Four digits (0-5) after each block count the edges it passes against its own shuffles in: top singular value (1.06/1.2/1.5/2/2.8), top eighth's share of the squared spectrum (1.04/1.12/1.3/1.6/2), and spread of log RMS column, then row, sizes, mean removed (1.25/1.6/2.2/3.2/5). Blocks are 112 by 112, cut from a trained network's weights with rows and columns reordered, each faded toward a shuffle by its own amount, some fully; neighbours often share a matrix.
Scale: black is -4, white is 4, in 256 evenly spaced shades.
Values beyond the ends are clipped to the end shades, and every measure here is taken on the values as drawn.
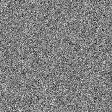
2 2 1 0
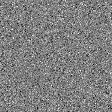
2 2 0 1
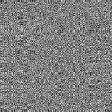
4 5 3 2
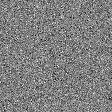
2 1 0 0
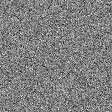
0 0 0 0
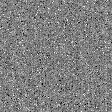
1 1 0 1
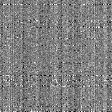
4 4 1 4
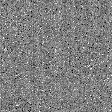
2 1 0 0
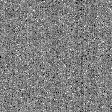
2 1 0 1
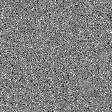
0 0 0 0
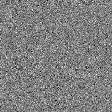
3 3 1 1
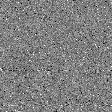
2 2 0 1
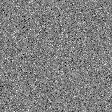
0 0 0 0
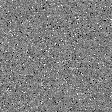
0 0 0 0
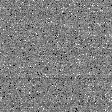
2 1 1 0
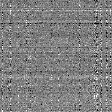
4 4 4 1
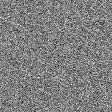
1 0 0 0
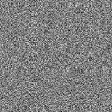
4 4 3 2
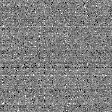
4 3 3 1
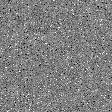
0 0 0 0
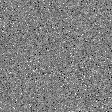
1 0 0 0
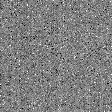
1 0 0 0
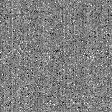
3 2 0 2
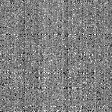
3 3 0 3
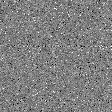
2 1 0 0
